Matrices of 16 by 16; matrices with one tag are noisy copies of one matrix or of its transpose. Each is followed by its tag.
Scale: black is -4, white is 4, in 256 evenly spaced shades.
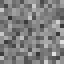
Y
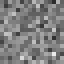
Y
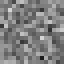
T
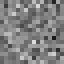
Y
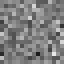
Y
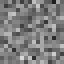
Y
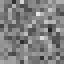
T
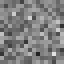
Y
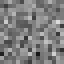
Y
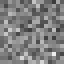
Y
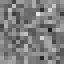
T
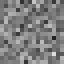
Y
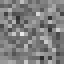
T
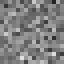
Y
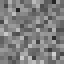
Y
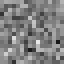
T
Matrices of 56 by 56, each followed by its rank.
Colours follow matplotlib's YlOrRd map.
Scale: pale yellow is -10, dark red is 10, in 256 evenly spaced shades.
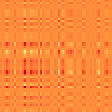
one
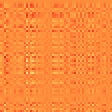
two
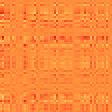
two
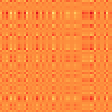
one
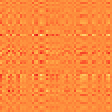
two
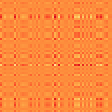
one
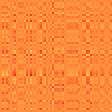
two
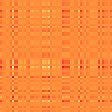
one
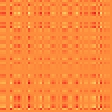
one
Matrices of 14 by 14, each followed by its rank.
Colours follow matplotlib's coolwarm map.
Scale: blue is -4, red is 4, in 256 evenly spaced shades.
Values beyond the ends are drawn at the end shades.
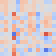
three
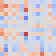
three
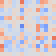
three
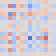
two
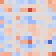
three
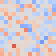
full rank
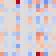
two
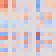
two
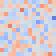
full rank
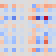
two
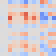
two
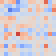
three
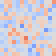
full rank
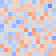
full rank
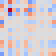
two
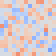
full rank
